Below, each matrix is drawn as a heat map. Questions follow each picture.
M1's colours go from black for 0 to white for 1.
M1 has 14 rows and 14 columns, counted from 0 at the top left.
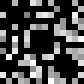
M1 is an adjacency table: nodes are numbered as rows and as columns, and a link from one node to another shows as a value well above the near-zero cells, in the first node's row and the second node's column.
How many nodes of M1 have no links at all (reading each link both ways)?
0
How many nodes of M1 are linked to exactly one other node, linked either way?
0
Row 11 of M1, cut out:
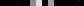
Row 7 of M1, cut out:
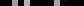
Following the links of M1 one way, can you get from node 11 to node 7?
yes
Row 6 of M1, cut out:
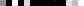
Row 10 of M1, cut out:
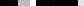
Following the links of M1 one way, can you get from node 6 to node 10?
yes
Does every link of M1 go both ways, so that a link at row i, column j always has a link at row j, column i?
yes
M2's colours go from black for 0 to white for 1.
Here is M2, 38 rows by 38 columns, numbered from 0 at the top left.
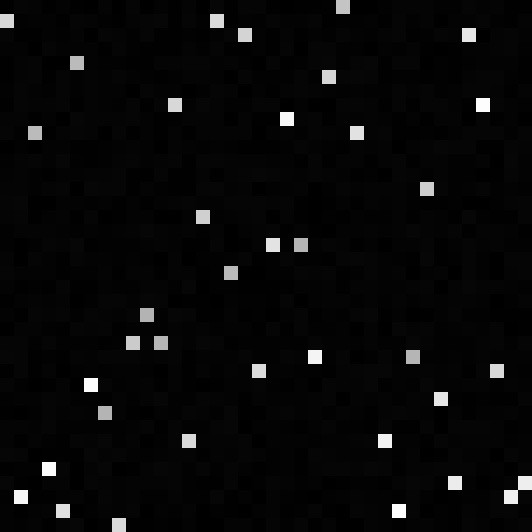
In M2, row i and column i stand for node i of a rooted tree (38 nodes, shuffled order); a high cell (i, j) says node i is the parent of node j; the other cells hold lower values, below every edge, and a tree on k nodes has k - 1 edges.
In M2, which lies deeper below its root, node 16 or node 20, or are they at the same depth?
node 20
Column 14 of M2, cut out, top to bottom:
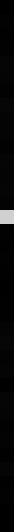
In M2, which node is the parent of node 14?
15
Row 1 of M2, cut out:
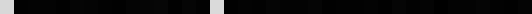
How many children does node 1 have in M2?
2
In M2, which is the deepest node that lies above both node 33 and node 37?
9
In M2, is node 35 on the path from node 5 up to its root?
yes
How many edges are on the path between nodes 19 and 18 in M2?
9
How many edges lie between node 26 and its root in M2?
0
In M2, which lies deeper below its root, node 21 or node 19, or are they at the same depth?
the same depth
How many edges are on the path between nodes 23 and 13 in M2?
6
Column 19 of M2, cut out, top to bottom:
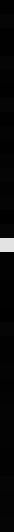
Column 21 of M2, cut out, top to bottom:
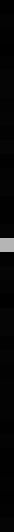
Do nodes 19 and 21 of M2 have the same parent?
yes
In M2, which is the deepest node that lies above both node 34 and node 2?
9
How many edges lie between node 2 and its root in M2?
6
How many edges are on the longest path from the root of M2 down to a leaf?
12
